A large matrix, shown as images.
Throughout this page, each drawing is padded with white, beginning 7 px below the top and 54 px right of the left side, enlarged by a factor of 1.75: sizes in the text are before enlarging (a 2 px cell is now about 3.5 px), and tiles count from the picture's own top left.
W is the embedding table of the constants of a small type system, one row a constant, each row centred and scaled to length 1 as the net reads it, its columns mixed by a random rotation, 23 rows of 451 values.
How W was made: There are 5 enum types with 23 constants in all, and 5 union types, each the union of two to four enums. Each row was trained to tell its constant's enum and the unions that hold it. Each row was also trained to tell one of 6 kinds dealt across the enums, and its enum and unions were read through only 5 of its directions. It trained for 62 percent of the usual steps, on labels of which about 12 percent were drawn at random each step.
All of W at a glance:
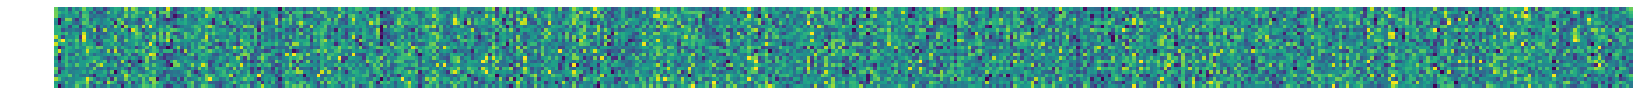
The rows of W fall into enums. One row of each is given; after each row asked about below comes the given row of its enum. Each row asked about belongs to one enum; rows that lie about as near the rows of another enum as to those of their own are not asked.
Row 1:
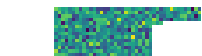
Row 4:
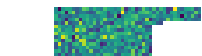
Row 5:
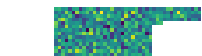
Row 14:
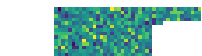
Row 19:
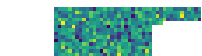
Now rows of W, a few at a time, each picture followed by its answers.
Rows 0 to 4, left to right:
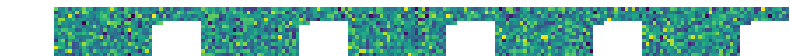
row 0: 5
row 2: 5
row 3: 14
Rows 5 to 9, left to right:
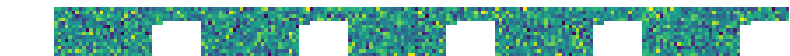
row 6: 4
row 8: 1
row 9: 1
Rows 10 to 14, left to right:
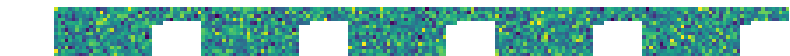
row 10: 1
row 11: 14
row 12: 5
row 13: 19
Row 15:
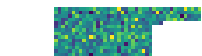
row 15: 4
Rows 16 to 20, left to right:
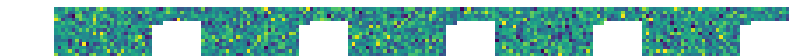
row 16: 19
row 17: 4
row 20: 5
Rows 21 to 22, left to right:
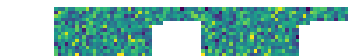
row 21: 19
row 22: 19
